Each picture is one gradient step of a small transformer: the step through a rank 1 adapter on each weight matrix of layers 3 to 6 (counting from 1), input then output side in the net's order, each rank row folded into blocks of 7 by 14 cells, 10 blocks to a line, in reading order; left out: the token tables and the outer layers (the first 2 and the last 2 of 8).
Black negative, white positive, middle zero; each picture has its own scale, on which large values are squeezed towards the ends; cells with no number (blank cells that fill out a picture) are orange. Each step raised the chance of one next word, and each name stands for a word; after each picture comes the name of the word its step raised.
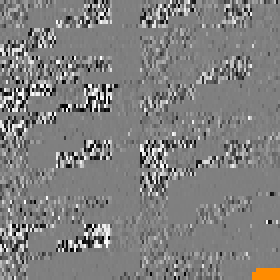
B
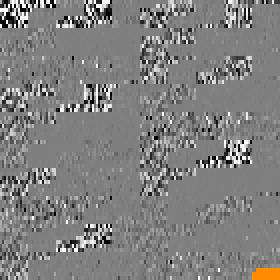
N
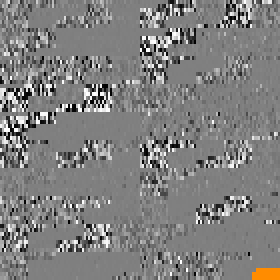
B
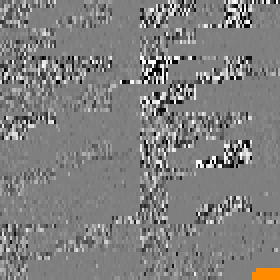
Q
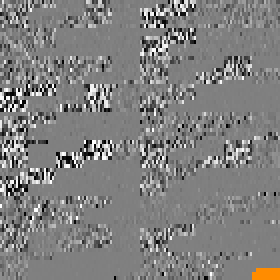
B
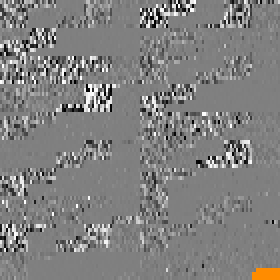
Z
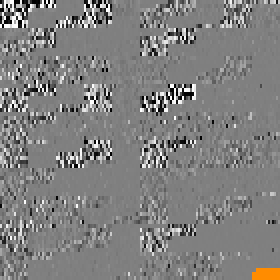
B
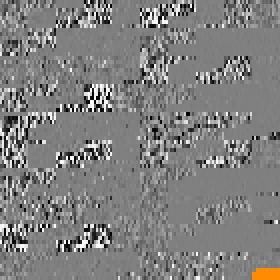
N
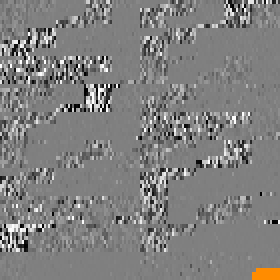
Z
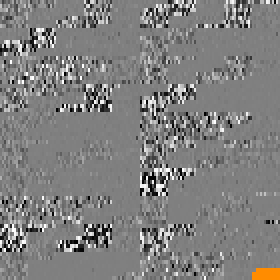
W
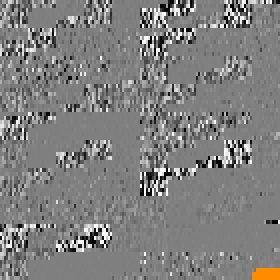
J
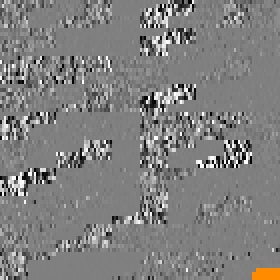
Q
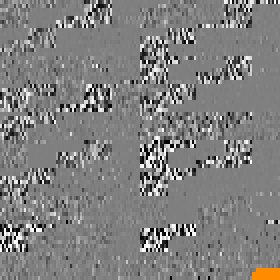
W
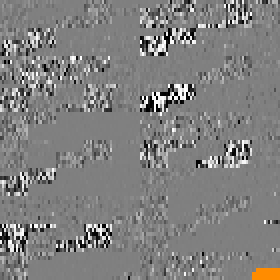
N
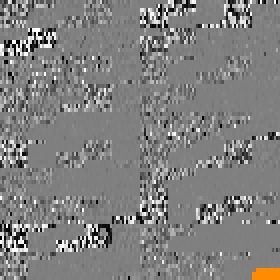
W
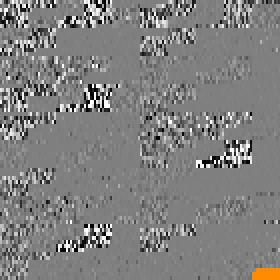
Z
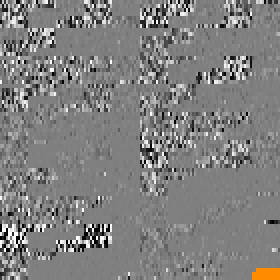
W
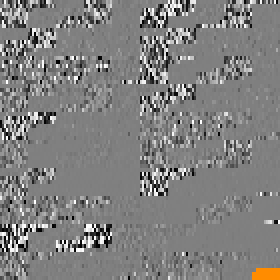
W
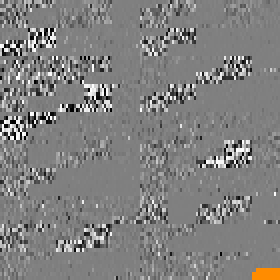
Z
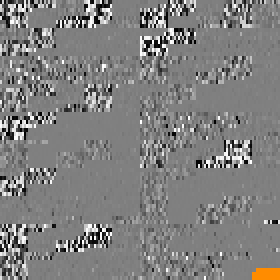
N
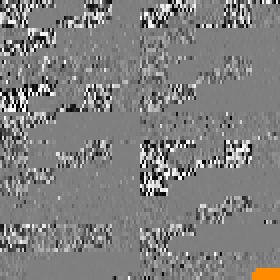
B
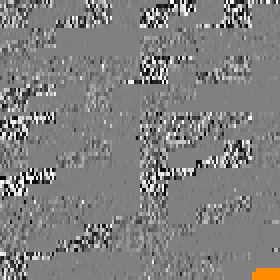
J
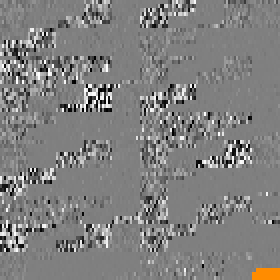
Z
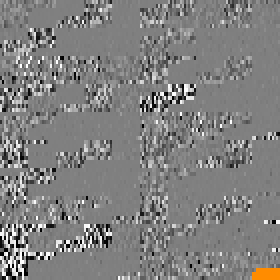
W
